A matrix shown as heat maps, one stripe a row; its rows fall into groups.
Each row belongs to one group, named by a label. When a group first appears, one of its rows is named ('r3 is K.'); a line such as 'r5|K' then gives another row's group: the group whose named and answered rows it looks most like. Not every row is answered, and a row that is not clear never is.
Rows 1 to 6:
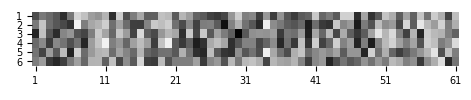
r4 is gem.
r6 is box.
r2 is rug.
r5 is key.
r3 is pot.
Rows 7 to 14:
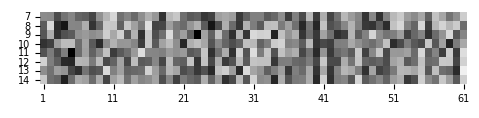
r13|gem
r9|box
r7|gem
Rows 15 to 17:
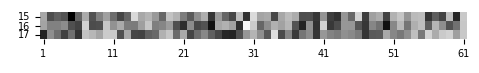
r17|rug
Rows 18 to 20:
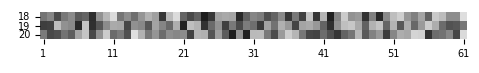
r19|key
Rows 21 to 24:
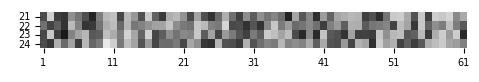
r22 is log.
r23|pot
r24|key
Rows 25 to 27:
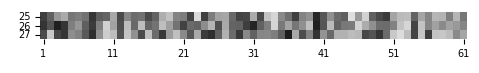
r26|log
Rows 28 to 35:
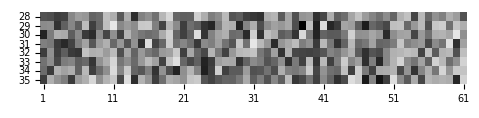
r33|gem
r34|key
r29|gem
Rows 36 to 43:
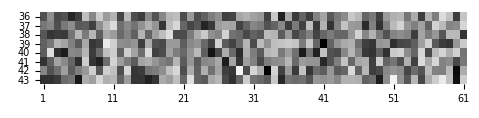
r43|rug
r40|pot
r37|gem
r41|key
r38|log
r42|rug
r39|key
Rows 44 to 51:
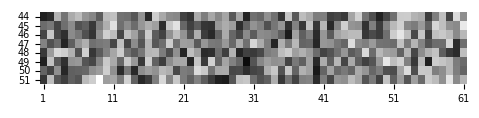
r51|rug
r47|box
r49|pot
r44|log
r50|log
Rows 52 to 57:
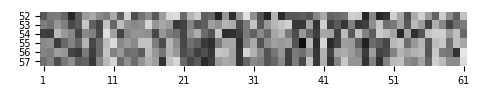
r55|gem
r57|gem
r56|gem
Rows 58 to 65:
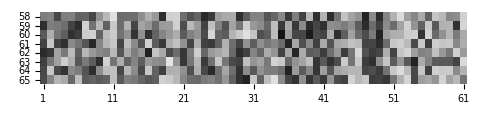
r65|log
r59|rug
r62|log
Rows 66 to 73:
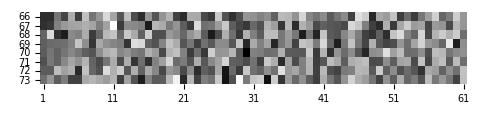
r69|box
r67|log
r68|pot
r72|key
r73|rug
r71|log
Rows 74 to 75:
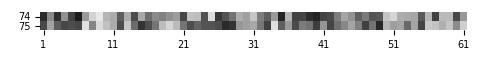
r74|rug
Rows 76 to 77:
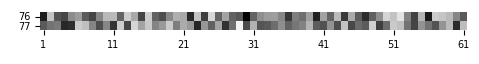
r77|box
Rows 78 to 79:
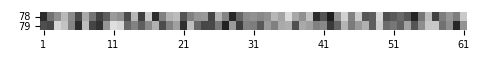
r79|key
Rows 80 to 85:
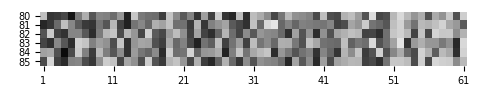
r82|pot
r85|pot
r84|box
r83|box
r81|log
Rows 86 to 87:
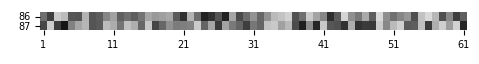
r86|key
